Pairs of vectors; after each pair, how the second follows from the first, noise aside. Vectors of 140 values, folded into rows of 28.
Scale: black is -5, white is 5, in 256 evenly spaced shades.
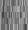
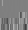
partly zeroed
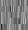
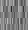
shuffled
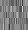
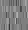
partly zeroed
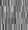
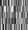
scaled up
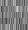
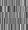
shuffled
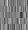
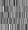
shuffled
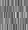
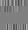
partly zeroed
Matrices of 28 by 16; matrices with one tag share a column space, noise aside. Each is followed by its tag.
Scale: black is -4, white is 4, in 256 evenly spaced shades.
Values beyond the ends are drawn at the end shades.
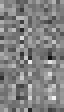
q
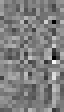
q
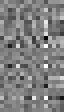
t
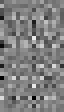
t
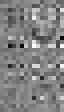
t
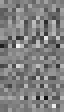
t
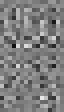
t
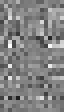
t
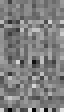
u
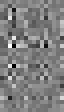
t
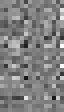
t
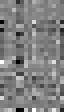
u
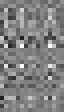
t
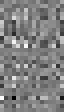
t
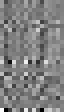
u
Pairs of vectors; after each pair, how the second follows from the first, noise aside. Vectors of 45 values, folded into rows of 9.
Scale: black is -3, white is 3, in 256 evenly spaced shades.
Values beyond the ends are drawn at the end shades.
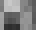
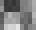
negated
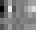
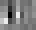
wrapped around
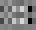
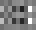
negated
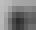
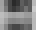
wrapped around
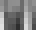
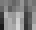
negated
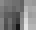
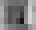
wrapped around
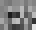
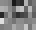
wrapped around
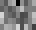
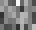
negated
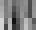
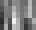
negated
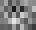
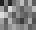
wrapped around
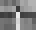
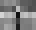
negated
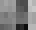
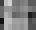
wrapped around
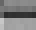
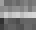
negated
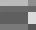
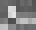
wrapped around
